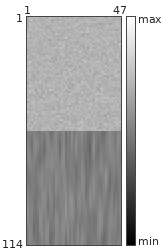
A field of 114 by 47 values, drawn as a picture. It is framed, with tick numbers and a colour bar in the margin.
It is made of 2 by 1 panels. Panel 1,1: high, fine-grained, faint in contrast. Panel 2,1: middling, streaked downward, faint in contrast.
